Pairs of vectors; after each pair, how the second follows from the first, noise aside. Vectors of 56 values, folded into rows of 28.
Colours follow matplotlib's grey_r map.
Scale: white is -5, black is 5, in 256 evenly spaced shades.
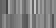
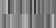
negated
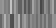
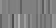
partly zeroed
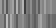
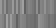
shrunk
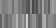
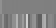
partly zeroed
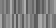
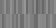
shrunk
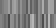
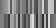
scaled up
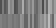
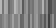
negated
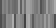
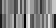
scaled up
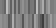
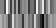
scaled up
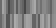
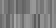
shrunk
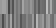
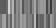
negated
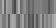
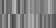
negated
